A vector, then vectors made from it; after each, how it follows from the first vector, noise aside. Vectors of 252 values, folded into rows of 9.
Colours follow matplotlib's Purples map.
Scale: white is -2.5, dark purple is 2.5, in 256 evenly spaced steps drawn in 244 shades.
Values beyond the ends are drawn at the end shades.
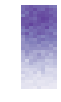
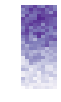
copied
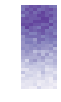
copied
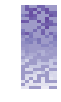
partly zeroed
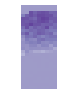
partly zeroed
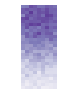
copied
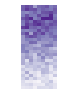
copied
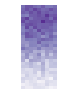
copied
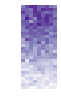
copied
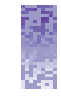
partly zeroed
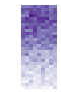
copied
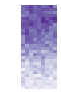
copied
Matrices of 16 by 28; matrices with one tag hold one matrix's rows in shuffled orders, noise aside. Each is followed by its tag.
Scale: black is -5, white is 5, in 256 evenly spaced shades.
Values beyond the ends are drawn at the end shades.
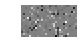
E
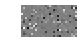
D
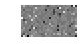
D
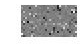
D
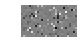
E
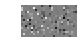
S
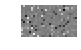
S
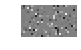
E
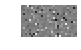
E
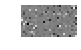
D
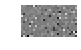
D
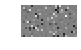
E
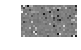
D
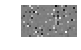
E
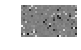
D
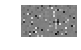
E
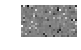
D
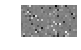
E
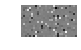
E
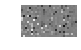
S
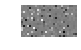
S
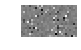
E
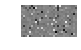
E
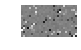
D
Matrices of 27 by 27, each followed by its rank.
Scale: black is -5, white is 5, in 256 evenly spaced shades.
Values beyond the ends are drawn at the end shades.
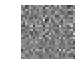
five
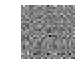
five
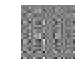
three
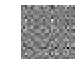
three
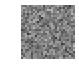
full rank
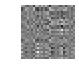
three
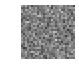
full rank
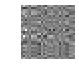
three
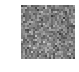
full rank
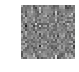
five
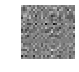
five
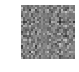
five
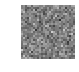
full rank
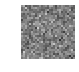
full rank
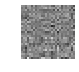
five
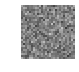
full rank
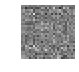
five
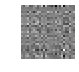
three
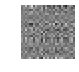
three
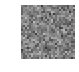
full rank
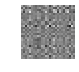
three
